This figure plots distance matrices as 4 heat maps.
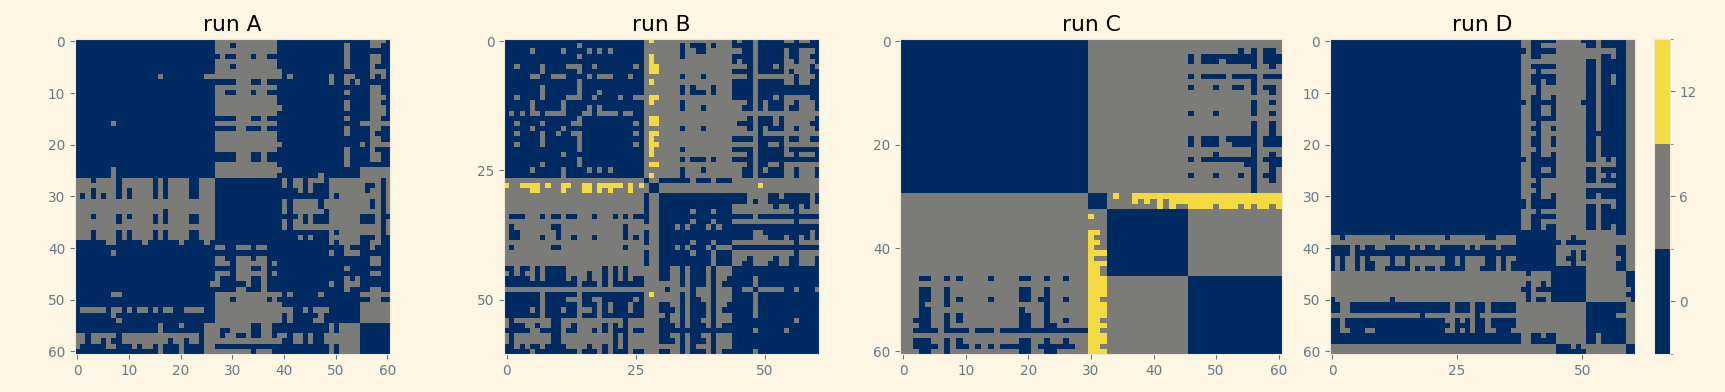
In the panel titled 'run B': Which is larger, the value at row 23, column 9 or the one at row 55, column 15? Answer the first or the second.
the second
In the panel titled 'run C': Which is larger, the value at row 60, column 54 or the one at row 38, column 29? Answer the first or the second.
the second
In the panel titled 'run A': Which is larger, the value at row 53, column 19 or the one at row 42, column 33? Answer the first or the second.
the second
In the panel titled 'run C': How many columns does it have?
61
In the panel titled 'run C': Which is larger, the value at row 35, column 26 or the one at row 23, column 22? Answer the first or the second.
the first
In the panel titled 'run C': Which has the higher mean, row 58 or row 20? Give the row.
58
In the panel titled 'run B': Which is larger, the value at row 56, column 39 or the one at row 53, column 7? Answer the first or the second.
the second
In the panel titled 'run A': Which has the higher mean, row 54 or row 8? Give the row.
54
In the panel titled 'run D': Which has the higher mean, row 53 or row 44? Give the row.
53
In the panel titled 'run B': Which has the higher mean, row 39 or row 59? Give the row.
39
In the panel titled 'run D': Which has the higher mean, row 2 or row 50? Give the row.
50
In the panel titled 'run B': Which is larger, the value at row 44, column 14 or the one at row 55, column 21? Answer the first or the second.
the first
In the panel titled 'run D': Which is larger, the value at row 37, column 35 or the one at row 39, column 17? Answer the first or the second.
the second
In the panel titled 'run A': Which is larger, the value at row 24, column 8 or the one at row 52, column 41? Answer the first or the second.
the second
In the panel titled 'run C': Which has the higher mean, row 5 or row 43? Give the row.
43
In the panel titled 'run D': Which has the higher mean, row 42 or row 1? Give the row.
42
